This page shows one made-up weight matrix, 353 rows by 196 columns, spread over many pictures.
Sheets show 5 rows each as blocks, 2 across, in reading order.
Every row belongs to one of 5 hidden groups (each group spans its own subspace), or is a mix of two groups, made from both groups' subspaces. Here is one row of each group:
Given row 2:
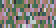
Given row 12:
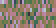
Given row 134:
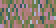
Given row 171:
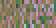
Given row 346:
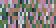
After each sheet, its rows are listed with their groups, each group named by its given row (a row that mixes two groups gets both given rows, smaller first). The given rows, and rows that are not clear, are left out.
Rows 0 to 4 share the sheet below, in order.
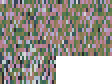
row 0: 12
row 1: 12
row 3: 12
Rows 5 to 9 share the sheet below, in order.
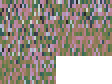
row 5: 134
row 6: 12
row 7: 2 and 171
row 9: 171
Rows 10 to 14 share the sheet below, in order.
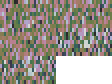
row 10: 2
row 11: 2
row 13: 134
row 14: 134
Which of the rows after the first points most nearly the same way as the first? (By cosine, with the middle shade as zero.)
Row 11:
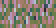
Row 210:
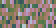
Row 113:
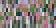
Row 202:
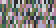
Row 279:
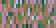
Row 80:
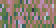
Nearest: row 113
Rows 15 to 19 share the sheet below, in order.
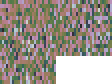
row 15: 2
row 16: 171
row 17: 12
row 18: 171
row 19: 2
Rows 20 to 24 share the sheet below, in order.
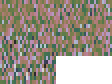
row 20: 171
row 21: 134 and 171
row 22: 346
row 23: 2
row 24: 2
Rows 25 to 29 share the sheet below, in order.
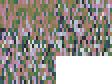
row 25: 2
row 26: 346
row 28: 2
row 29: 171
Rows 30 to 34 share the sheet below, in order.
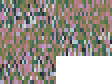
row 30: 2
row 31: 346
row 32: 171
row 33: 2
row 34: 134
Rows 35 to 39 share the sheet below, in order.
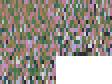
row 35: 171
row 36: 134
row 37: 12
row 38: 2
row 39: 12 and 171
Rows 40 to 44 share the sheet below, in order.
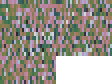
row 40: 2
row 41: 12
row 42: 171
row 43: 2
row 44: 171
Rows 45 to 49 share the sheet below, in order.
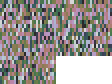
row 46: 2
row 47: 171
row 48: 346
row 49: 346
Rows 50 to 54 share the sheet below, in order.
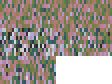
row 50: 171
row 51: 346
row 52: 346
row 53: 346
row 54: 2
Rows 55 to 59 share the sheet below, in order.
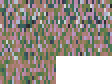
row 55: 2
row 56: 171
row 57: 12 and 171
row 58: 171
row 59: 2
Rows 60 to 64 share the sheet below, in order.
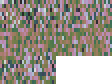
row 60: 12
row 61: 2 and 134
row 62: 2
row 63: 2
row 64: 134
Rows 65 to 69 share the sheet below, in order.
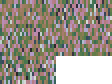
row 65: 12
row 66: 134
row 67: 134
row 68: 12 and 346
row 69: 2
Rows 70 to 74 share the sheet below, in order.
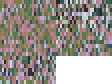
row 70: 134
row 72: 12
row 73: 2 and 134
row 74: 134
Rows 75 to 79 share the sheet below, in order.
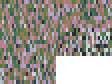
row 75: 171
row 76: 134
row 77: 2
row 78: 171
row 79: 2 and 171
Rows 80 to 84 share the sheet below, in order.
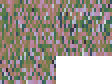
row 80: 346
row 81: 2
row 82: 171
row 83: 2 and 12
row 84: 12
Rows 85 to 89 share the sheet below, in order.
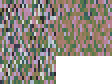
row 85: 134
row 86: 134
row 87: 171
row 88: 171
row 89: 134
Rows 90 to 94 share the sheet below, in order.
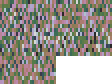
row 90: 346
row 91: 12
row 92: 171
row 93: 134
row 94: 134
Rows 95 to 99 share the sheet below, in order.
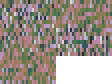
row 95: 346
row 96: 2
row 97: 134
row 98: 12
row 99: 12 and 134
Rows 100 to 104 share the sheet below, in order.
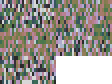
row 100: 171
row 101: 171 and 346
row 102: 12
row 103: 346
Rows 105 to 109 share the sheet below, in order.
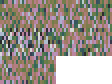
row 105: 12
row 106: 346
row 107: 134
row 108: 2
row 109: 12 and 134
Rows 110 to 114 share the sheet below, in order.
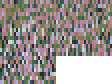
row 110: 2
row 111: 171
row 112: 12
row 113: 2
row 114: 134
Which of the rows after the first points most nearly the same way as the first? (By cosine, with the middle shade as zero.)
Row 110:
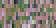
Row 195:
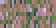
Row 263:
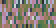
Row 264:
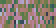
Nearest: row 264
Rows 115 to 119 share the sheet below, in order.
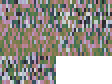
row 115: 2
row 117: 171
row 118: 12
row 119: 346
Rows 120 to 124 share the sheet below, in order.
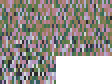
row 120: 346
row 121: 134
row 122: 2 and 346
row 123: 2 and 346
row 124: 346
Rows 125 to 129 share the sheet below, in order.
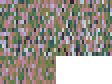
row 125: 346
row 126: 2
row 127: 2
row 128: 171 and 346
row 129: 346
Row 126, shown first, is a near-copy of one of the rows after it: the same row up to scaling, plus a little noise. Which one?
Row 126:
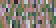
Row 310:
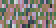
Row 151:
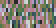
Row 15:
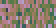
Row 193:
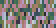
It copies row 151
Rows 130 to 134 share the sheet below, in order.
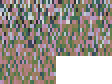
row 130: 134
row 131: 12
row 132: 134
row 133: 171 and 346
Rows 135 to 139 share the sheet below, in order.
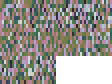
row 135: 171
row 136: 346
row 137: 134 and 346
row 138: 171
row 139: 134
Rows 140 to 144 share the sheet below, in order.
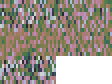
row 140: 12 and 134
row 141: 12
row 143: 171
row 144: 134
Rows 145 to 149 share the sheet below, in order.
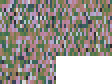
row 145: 346
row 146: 2
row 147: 2
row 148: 134
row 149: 2
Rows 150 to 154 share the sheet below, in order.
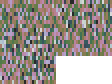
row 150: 346
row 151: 2
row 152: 2
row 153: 134
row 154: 171
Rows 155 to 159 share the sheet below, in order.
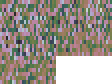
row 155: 346
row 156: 171
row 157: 2
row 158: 12
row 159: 2
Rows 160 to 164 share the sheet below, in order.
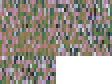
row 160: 12
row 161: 2 and 134
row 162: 12
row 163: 346
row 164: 12
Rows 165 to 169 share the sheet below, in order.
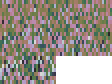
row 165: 171
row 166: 346
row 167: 134
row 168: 346
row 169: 134
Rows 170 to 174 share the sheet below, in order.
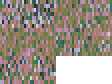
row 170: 171
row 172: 2
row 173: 346
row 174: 134
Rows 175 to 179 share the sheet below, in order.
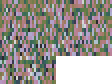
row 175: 2
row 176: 2
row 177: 346
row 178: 346
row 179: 12 and 346
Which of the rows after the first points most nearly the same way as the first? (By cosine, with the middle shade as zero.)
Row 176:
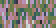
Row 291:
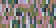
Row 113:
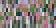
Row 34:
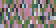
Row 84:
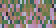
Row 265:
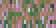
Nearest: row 291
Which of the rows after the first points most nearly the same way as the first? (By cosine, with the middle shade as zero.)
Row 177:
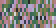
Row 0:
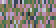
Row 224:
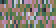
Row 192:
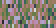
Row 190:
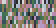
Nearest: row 224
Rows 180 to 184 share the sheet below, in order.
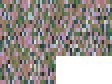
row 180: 134
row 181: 171
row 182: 134
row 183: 346
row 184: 134 and 171
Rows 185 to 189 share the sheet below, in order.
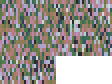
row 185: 171 and 346
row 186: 346
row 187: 134
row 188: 2
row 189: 171
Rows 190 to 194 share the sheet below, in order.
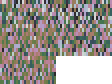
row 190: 12
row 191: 346
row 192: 171
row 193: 2
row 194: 134 and 346
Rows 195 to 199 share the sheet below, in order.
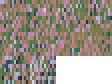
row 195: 12
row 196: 134
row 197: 346
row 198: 346
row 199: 171
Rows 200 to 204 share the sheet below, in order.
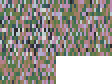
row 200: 171
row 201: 2
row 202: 12
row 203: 134
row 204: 171
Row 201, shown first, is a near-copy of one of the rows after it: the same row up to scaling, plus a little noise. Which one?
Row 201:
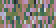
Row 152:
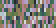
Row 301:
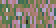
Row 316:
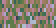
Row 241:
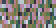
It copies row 152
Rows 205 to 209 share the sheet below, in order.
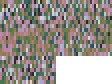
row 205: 134
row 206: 134
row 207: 2
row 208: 346
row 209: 12
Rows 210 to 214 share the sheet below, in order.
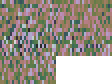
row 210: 2
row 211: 346
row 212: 346
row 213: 346
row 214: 134 and 171
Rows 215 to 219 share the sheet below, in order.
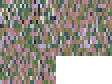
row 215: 134
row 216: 171
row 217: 134
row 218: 134
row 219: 134
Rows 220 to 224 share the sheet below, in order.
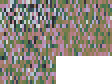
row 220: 346
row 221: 134 and 346
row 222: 12 and 134
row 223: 346
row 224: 12
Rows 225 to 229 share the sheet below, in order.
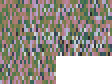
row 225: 171
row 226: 134
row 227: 171
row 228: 346
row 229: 134
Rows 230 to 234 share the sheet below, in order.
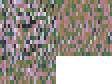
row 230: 2
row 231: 171
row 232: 2
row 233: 12 and 134
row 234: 12
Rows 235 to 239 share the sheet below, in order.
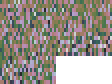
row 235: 12 and 171
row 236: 2
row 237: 171
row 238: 12 and 171
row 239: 346
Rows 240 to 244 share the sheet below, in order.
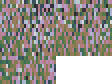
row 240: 171
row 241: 2
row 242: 171
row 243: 171
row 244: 2
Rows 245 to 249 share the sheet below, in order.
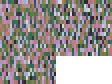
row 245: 2
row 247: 346
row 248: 171
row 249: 2 and 134
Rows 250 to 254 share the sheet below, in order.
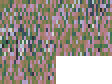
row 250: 346
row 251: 171
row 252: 346
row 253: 171
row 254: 12 and 134
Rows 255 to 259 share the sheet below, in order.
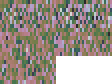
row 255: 346
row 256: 346
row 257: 2
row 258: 346
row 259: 2 and 134
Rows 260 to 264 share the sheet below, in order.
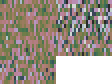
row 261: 171
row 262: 2
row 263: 12
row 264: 346
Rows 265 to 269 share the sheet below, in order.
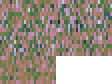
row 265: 12 and 171
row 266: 171
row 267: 346
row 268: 12
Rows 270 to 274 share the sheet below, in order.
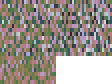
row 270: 171
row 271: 12 and 134
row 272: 171
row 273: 2 and 134
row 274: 134
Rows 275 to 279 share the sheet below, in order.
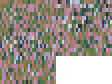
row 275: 346
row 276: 2
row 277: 346
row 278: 12 and 134
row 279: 12
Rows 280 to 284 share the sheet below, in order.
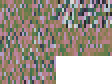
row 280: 134
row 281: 2
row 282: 134
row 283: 346
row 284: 171
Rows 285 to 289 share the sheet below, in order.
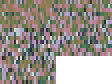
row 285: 12
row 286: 2 and 12
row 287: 2 and 171
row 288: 134
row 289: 12
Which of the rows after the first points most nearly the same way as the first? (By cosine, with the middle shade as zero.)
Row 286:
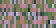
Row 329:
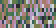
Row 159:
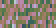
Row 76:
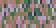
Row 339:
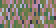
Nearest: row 159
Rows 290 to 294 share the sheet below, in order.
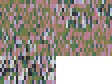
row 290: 346
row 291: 2
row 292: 2
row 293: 346
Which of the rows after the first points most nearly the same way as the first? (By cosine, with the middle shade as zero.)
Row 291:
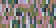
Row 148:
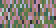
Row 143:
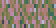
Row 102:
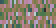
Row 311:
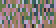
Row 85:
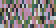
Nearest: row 311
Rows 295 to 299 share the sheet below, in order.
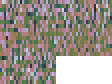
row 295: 12
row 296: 2 and 134
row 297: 2
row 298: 134
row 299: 12
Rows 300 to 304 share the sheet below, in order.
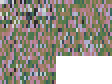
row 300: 12
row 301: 2
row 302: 346
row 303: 12 and 346
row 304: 346
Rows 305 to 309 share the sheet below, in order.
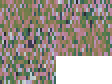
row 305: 134
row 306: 12
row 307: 134
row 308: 2
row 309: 2
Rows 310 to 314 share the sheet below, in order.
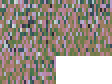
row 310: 2
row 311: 171
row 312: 12 and 346
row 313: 134
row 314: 171
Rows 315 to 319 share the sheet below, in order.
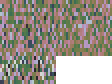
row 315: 12 and 346
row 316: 2
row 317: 134
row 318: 134
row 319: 134
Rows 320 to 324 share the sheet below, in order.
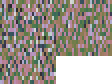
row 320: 134 and 346
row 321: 2
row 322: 2 and 171
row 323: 171
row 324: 134
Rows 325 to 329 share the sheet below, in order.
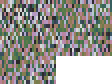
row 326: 171
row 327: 134
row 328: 346
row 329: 171
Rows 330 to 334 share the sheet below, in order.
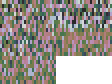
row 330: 2 and 346
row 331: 2
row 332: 346
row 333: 2
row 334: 134
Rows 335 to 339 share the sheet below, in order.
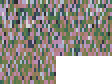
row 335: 2
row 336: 171
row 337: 134
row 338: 346
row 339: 134
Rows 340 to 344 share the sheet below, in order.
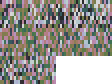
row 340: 12 and 171
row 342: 12
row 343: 134
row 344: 346
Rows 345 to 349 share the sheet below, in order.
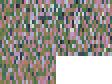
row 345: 171
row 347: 346
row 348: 2 and 12
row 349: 12
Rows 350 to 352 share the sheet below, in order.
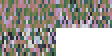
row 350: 2 and 346
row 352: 134
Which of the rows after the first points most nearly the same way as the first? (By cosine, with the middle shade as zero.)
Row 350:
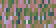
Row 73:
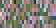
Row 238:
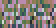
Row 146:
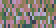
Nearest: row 238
